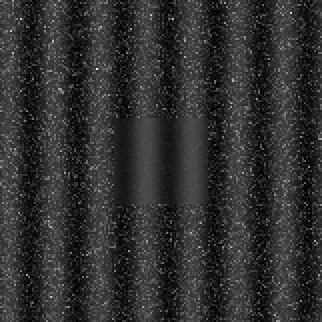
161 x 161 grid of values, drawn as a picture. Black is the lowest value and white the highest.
No seam splits the table. There is no overall slope. Overall the values sit about 20% of the way up the scale. Upright stripes repeat 7 times across the table. The centre is the calmest part. In the centre lies a patch that is calmer than the rest.
